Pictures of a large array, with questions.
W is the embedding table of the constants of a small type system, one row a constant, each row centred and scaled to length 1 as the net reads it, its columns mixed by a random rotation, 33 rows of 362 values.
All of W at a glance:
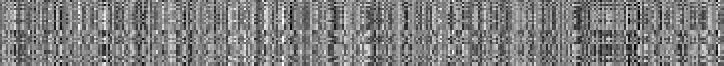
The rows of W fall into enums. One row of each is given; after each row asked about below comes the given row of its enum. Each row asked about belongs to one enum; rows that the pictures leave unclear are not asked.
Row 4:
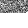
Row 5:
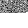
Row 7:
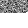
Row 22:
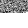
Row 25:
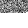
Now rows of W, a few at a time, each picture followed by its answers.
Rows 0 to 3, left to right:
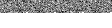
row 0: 25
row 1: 5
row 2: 22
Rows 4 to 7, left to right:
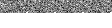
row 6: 5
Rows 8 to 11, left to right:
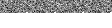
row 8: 5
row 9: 7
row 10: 4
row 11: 7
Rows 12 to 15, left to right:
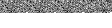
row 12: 5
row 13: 5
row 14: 5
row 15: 25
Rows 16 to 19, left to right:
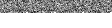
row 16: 25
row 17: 22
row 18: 4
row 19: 7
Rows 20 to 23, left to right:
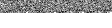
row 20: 4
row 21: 5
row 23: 22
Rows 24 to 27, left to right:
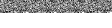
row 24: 22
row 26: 25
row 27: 22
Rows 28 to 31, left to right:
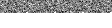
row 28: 7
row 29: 4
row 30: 22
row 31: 7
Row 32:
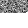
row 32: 7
